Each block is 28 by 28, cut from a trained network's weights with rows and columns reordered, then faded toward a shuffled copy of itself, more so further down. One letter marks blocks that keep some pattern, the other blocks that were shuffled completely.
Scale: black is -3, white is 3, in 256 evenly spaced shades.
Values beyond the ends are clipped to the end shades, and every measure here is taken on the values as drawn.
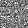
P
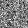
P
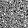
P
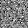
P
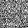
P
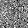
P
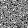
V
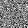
P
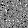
V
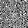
P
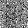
P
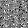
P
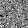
V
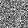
P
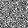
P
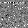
P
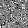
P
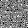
P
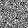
V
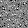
V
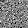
P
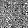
P
